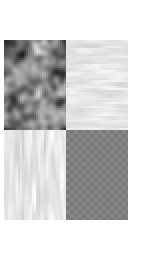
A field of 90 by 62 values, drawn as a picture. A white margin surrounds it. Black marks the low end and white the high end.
The table splits into 2 rows of 2 panels. Panel 1,1: middling, blotchy, strong in contrast. Panel 1,2: very high, streaked across, faint in contrast. Panel 2,1: very high, streaked downward, faint in contrast. Panel 2,2: middling, checkered, faint in contrast.
